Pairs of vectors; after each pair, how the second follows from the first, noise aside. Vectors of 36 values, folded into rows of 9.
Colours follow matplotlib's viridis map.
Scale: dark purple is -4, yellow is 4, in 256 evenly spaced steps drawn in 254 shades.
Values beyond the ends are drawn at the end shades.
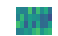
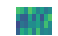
reversed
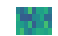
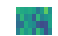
reversed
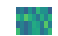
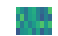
reversed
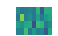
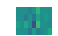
partly zeroed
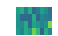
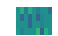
partly zeroed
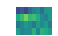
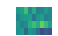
reversed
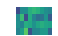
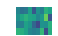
wrapped around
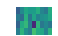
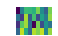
scaled up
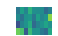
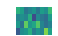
shuffled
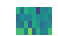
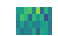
wrapped around
